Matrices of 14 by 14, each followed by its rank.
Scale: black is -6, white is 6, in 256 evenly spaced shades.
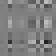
one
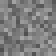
full rank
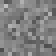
full rank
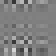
one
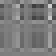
one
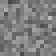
full rank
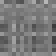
two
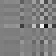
one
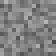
full rank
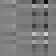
one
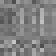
two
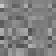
two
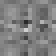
two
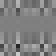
one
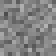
full rank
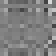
two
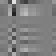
one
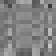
two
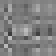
two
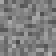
full rank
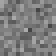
full rank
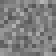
full rank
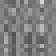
two
